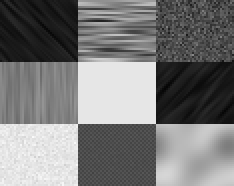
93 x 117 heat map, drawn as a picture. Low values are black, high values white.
The table splits into 3 rows of 3 panels. Panel 1,1: very low, slanting down to the right, faint in contrast. Panel 1,2: middling, streaked across, strong in contrast. Panel 1,3: low, fine-grained. Panel 2,1: middling, streaked downward, faint in contrast. Panel 2,2: very high, flat. Panel 2,3: very low, slanting up to the right, faint in contrast. Panel 3,1: very high, fine-grained, faint in contrast. Panel 3,2: low, checkered, faint in contrast. Panel 3,3: high, smooth.
